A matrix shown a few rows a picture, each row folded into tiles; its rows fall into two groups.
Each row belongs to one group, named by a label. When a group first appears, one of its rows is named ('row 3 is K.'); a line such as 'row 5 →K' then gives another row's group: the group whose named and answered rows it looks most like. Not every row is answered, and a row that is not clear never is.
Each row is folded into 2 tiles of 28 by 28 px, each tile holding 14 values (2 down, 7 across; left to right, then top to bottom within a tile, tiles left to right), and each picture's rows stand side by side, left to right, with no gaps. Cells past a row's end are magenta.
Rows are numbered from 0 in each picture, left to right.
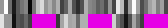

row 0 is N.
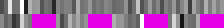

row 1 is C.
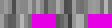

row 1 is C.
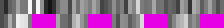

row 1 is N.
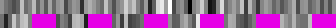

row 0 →C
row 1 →C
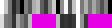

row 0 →N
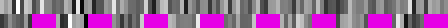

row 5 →N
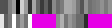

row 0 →C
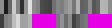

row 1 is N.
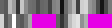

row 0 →C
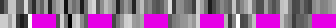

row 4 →C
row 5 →N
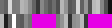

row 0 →C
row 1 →N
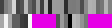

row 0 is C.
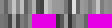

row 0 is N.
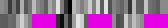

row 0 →C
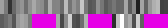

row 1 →C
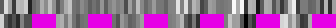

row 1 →C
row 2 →C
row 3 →C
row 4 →C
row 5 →C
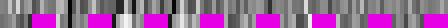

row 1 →N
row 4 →N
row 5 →C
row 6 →N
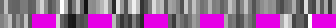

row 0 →N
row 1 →N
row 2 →N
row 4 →N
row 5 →C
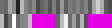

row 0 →C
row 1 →N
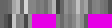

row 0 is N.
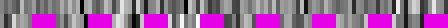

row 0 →C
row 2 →C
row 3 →C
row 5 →N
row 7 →N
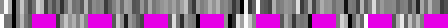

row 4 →C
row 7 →N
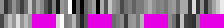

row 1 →C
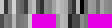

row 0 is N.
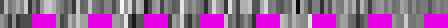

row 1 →C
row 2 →C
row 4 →N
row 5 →C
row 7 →C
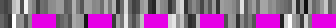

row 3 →C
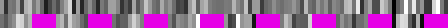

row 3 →C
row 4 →C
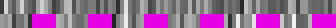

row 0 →N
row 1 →C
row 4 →C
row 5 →C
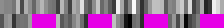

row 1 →N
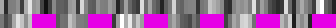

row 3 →N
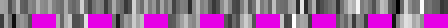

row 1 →C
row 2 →C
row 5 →C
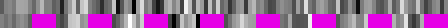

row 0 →N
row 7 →C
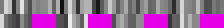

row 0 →N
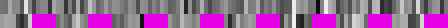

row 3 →C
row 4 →C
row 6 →N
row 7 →C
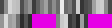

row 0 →C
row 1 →N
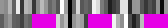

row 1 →N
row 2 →C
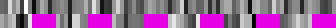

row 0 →C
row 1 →N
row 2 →N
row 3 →C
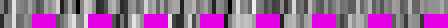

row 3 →N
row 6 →C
